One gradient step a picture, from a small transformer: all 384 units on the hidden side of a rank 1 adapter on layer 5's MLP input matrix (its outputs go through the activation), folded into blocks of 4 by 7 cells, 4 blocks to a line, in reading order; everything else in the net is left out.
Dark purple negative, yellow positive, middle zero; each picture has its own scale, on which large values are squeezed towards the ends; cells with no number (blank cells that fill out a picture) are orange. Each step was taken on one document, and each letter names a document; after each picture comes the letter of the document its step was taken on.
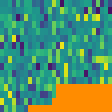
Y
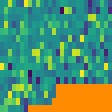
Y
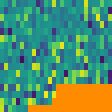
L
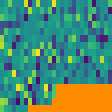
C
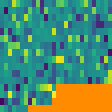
L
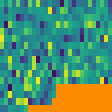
Y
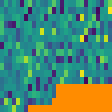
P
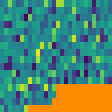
C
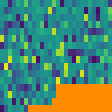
Y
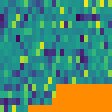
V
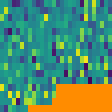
L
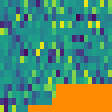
V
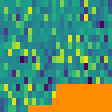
L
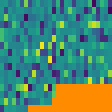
C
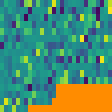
P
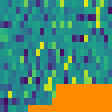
V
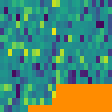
L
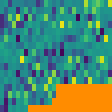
V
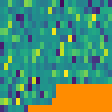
Y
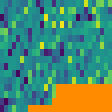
V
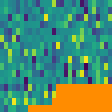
L
